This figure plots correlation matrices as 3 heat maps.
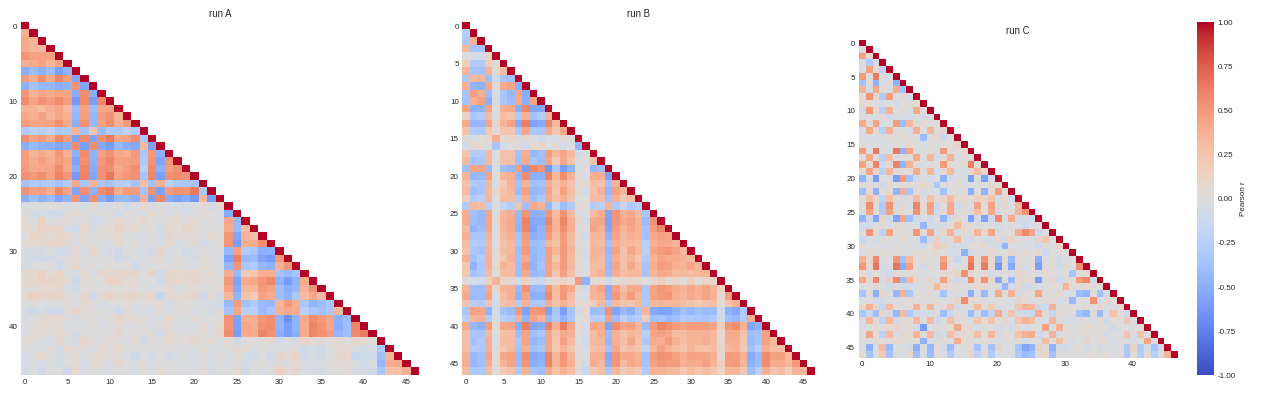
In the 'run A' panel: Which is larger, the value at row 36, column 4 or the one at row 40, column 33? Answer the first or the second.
the second
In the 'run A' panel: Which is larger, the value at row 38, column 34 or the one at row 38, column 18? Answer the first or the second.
the second
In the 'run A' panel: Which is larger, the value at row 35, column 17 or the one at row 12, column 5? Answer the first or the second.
the second
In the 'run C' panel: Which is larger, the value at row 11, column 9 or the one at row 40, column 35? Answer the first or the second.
the first
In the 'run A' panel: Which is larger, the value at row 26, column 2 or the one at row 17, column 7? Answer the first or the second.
the second
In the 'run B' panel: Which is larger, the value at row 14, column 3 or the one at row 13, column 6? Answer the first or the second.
the second
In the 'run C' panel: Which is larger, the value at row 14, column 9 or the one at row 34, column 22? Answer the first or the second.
the second
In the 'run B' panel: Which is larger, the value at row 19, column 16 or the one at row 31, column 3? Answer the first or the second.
the second
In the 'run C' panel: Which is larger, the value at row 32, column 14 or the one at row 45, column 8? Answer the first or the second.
the first
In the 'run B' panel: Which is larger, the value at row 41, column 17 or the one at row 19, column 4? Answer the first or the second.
the first
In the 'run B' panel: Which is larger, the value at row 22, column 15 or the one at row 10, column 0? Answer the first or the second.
the first
